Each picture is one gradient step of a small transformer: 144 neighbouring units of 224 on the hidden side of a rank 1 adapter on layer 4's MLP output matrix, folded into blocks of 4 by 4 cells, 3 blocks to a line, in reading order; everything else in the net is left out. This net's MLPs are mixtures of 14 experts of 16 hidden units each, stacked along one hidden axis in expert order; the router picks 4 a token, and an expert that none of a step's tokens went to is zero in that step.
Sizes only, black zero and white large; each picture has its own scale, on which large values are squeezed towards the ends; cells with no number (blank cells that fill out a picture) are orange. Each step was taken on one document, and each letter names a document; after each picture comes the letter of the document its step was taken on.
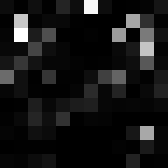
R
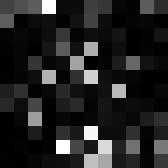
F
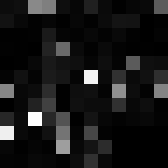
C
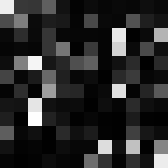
F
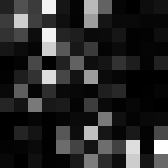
F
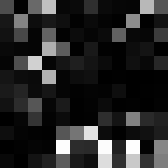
F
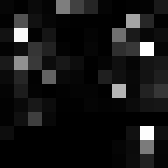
R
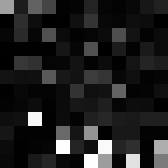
F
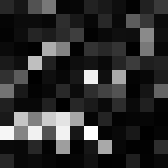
C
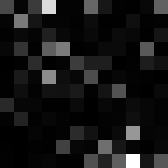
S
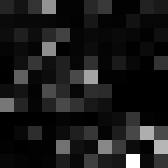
S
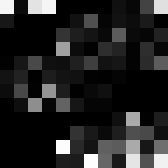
S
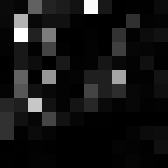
R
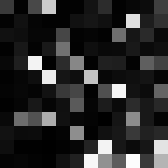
S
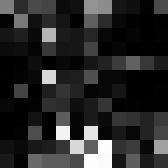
F
